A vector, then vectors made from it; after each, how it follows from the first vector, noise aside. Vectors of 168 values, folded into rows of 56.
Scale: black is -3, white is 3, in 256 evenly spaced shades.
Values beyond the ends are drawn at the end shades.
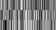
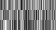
negated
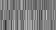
shrunk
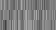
shrunk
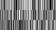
reversed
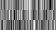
reversed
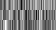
negated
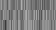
shrunk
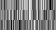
reversed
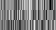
reversed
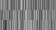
shrunk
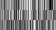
reversed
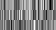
reversed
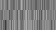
shrunk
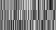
reversed
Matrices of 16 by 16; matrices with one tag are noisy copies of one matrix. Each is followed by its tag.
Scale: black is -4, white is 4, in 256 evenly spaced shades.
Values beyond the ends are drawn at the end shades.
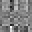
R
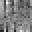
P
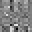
R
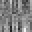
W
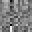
R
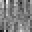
P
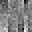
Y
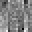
Y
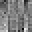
Y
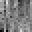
P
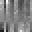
P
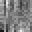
P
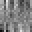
P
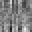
W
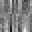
W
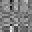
R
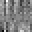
P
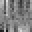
P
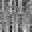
W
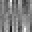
W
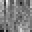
P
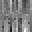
W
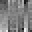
Y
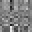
R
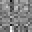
R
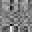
R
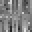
W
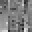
Y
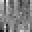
P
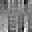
Y
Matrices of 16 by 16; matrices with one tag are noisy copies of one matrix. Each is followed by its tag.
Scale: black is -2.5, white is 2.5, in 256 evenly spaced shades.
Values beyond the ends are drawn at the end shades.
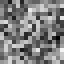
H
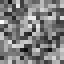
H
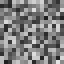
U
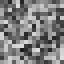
H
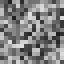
H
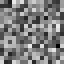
U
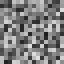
U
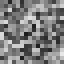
H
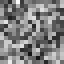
H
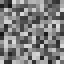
U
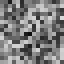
H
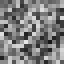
H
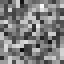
H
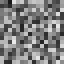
U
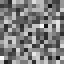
U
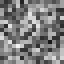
H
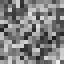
H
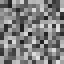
U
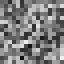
H
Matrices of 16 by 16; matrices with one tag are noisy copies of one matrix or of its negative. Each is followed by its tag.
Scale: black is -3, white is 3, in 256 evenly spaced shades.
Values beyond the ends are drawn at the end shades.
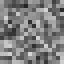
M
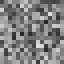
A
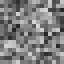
M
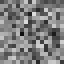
A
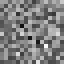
A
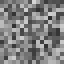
A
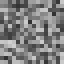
M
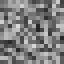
M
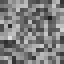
M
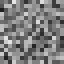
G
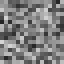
M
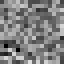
M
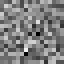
G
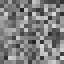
A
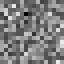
G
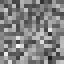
G
